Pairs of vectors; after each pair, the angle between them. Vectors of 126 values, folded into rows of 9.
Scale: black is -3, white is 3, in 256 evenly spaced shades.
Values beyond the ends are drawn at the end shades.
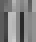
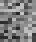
orthogonal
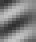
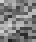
partly opposed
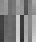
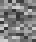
orthogonal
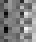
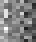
nearly opposite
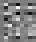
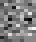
orthogonal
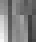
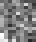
partly aligned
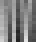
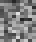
orthogonal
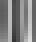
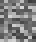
orthogonal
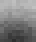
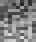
partly opposed
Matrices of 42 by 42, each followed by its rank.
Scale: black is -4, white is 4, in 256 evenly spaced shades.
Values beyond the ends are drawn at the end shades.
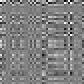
two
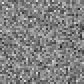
full rank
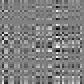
two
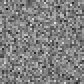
full rank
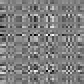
two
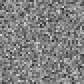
full rank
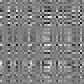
two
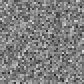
full rank
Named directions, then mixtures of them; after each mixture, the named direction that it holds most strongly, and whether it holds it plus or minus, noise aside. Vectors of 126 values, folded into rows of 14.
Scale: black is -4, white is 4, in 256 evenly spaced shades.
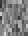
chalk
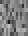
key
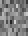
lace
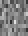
lace, plus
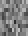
lace, minus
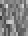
key, minus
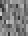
key, minus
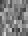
chalk, plus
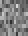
lace, plus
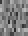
key, plus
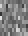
chalk, minus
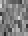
chalk, minus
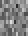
lace, minus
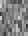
chalk, minus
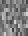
lace, plus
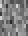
lace, plus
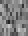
key, plus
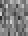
lace, minus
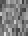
chalk, plus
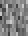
key, minus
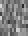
key, plus
